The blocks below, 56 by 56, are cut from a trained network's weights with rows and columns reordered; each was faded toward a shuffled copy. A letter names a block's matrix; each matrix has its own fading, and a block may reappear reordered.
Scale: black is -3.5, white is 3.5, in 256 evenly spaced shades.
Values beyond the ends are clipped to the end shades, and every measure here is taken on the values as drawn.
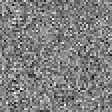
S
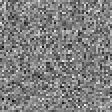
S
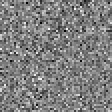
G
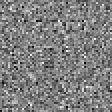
G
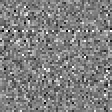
G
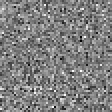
G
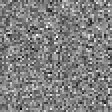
S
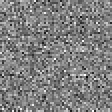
G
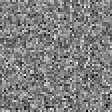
S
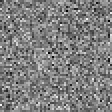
S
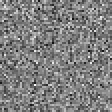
S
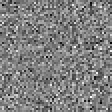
G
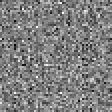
G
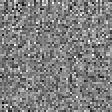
G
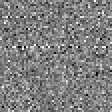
G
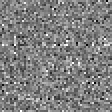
G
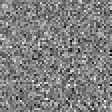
G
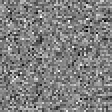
G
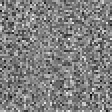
S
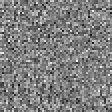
S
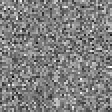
S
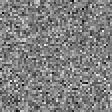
G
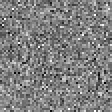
G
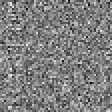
S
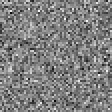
S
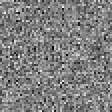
G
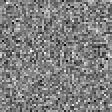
S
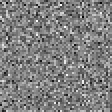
G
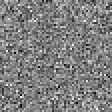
G
